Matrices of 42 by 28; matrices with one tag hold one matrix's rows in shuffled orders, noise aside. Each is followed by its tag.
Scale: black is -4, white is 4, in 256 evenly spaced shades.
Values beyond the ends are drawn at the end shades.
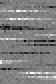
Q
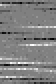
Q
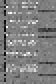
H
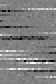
Q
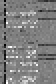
H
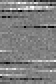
Q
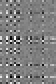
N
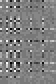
N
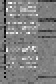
H
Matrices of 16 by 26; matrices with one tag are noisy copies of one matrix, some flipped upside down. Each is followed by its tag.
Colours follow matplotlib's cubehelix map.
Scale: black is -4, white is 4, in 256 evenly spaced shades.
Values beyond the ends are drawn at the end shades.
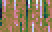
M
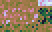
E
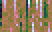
M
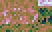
E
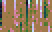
M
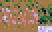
E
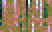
M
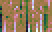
M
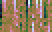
M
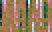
M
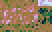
E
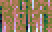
M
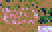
E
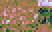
E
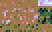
E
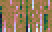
M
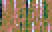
M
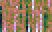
M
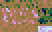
E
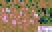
E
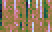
M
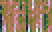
M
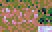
E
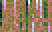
M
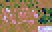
E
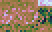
E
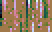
M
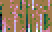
M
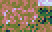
E
